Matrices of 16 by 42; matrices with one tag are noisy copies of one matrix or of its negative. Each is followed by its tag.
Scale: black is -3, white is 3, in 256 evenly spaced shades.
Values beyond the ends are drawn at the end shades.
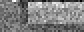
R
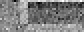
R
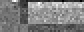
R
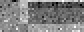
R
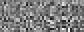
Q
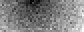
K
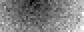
K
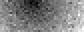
K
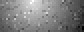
K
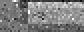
R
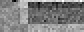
R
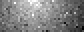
K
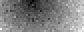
K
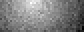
K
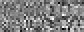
Q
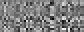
Q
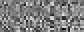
Q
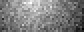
K
